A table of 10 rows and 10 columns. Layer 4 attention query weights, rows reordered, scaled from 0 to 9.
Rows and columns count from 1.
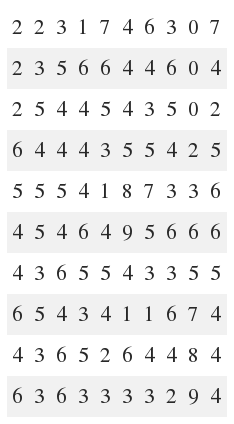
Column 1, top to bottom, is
2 2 2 6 5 4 4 6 4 6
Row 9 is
4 3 6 5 2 6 4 4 8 4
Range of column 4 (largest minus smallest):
5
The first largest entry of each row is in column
5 4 2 1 6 6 3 9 9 9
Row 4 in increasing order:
2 3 4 4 4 4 5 5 5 6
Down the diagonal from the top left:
2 3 4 4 1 9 3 6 8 4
